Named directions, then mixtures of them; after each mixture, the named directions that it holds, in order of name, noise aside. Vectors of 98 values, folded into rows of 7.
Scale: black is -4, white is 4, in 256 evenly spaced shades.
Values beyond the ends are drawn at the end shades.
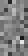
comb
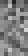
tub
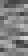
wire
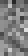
tub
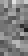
tub, wire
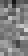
tub, wire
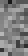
comb, wire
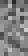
tub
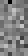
comb, wire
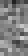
tub, wire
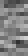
wire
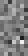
comb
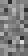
comb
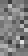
comb, tub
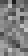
tub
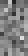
comb, tub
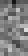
tub, wire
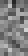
tub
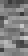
wire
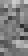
tub, wire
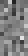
comb, tub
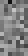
comb, wire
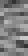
wire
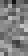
tub, wire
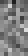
tub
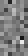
comb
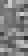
tub, wire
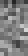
tub, wire
